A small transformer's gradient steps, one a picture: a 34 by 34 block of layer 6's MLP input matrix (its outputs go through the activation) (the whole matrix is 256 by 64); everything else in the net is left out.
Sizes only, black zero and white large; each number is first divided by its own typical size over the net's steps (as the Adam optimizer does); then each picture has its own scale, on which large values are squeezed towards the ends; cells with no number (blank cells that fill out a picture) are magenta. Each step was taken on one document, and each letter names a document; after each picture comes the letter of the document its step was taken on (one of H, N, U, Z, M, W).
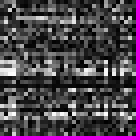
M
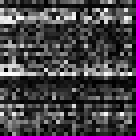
M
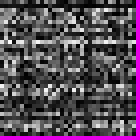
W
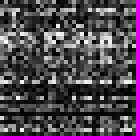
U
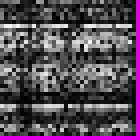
U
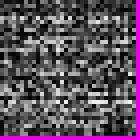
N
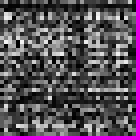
N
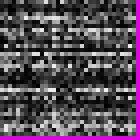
N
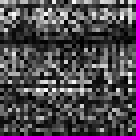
W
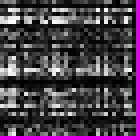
M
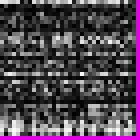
N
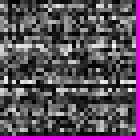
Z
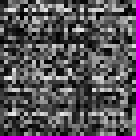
Z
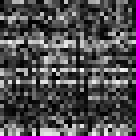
N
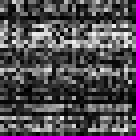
U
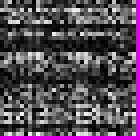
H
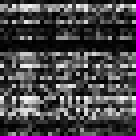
H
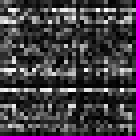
M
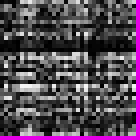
H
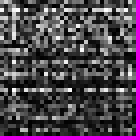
W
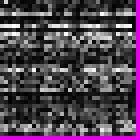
U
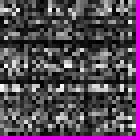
W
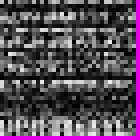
N
